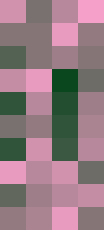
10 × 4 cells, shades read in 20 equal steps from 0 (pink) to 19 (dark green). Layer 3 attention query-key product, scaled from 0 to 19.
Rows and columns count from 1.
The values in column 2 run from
1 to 10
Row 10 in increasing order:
1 6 8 9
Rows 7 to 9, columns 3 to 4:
15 5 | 3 11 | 5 4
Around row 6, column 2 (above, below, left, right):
5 3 10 16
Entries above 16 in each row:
0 0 0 1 1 0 0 0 0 0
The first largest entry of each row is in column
2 1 1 3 3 3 1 4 1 4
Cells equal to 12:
1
